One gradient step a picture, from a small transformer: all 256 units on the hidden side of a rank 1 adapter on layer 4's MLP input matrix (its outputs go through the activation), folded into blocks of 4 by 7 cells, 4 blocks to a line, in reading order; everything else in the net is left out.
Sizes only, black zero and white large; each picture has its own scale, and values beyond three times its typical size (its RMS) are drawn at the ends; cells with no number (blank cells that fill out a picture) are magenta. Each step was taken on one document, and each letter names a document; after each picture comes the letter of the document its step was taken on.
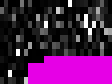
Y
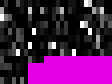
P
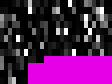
P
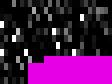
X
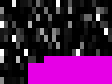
X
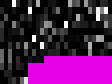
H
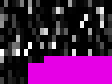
P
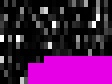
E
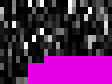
H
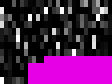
X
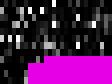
E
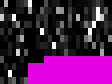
Y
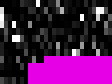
X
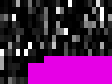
P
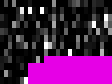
E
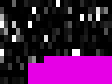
X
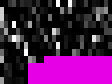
X
